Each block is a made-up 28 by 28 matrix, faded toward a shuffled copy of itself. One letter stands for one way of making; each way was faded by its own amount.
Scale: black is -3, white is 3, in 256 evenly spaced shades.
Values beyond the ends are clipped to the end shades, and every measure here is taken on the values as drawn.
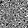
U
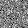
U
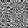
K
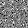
U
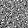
U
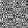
K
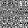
K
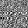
K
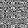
K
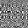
K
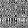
K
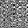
K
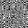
K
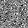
U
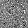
U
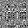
K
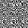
K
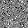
U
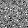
U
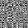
K
